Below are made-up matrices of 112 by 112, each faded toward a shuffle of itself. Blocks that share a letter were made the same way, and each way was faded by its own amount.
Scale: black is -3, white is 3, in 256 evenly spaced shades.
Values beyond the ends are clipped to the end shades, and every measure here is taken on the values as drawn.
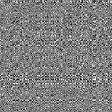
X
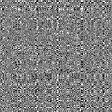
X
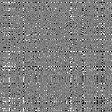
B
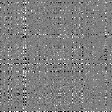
B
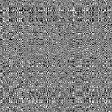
X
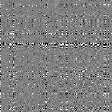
B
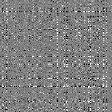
B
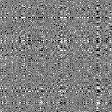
X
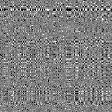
X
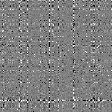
B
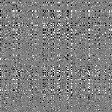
B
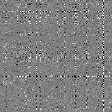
B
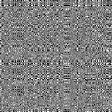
X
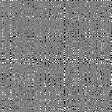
B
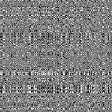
X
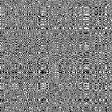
X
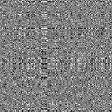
X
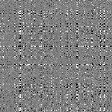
B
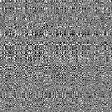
X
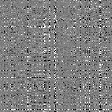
B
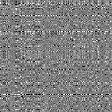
X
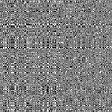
X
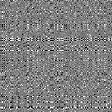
X
